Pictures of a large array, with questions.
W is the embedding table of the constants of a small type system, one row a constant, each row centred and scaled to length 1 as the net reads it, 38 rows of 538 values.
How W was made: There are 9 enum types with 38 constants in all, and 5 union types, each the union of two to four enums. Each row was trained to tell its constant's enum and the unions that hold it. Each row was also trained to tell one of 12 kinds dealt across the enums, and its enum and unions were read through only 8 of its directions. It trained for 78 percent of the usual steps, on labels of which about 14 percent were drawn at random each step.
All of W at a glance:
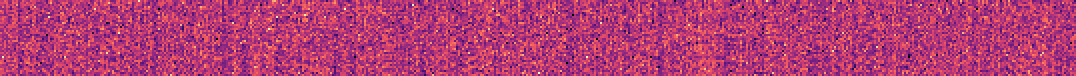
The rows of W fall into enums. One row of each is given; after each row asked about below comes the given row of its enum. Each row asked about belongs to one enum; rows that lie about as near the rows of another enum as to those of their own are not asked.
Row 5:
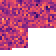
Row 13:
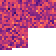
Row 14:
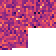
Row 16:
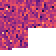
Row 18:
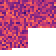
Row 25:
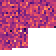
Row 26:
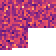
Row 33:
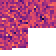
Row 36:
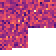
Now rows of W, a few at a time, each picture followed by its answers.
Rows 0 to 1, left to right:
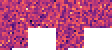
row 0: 16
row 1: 26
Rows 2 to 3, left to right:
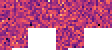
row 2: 5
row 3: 13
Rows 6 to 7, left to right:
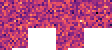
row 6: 33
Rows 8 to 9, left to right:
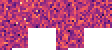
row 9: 13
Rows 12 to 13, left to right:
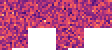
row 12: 18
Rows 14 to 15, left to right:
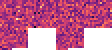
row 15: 25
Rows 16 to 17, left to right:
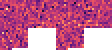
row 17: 36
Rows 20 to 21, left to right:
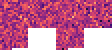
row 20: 18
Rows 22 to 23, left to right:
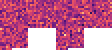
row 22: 25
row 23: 14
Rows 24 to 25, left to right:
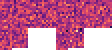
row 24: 14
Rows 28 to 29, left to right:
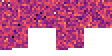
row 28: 13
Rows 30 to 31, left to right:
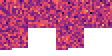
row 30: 5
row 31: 14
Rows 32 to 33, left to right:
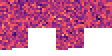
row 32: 18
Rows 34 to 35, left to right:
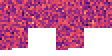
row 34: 26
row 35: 5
